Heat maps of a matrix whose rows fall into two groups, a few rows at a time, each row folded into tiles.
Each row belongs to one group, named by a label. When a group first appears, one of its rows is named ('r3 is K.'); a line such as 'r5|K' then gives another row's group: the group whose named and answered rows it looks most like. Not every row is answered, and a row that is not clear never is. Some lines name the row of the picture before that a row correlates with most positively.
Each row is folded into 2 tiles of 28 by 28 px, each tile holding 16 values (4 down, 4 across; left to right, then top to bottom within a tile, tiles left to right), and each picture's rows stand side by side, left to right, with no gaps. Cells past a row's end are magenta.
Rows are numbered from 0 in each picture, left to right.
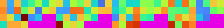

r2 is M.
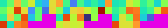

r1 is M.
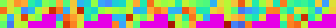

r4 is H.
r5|M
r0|H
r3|M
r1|M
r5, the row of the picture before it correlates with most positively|1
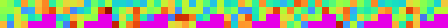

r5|H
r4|H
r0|H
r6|H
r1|H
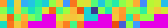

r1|M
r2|H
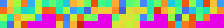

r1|H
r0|H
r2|M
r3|H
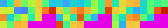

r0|H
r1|M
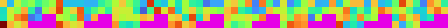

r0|M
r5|M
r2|H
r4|H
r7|H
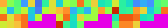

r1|H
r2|M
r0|M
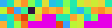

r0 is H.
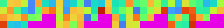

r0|H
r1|M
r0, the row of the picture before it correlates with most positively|0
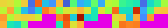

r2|M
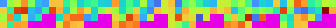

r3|M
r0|M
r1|M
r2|M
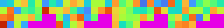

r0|H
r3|M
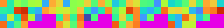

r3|H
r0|M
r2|M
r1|M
